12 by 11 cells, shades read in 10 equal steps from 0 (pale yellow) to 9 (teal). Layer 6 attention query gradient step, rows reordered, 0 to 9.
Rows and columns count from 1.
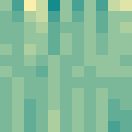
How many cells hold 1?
1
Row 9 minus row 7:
1 -1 0 -1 0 0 0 0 0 1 1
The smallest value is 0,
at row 1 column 3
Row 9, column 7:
4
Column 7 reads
7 6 5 5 5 5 4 5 4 4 4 4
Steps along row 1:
up down up up down up down up down down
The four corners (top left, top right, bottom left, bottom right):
4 1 5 6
